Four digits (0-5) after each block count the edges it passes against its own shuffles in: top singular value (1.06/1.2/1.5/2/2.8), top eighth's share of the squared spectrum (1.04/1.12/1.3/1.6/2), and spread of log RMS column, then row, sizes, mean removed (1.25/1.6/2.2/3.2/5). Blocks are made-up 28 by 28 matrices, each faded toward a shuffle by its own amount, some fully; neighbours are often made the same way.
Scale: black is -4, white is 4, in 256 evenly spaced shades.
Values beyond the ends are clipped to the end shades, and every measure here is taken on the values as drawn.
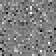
0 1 0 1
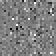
2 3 1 0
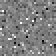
0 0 0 0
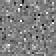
0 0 0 0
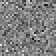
0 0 0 0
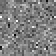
0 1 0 0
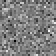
0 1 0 0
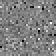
1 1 0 1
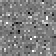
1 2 0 1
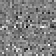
2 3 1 2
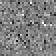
1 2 0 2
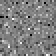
0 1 0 0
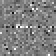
2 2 0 1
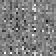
2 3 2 1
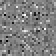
1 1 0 1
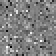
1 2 1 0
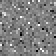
0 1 0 0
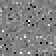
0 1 0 0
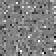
1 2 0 1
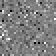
1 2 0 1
